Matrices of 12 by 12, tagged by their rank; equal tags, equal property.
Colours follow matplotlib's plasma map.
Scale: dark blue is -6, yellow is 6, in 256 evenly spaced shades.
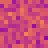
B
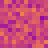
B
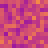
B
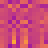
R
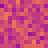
B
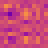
R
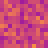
B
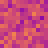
B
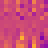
R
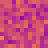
B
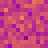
B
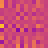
R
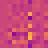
R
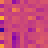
R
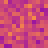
B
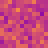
B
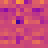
R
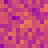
B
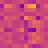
R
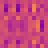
R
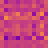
R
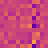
R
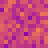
B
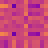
R
